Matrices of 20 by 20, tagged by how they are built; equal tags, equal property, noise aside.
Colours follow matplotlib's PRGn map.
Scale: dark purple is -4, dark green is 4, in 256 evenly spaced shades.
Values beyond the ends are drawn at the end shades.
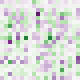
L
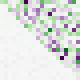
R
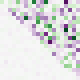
R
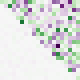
R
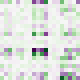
L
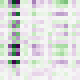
L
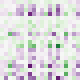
L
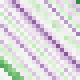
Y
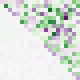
R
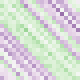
Y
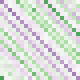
Y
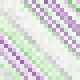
Y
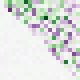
R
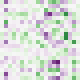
L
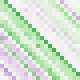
Y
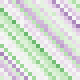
Y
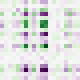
L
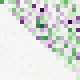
R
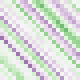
Y
